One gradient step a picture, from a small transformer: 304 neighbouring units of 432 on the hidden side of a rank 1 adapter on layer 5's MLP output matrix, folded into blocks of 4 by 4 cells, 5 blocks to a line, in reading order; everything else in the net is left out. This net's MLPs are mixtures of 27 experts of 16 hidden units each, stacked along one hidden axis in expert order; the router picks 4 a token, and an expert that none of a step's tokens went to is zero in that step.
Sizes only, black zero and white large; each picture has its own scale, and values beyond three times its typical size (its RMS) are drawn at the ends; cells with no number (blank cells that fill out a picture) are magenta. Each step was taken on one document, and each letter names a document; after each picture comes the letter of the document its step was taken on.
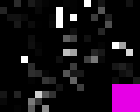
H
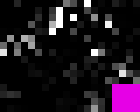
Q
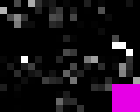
H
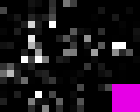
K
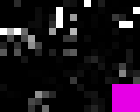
Q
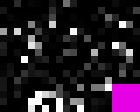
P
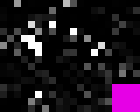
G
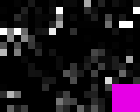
Q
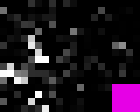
K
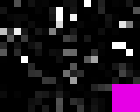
Q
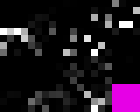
G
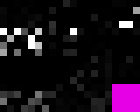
G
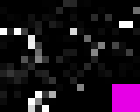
P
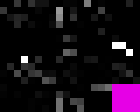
H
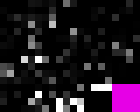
K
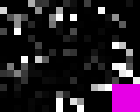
H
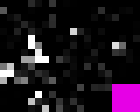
K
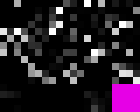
Q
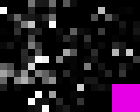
K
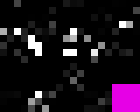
G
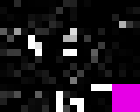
P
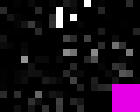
H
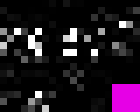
P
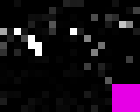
G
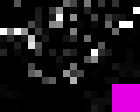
Q
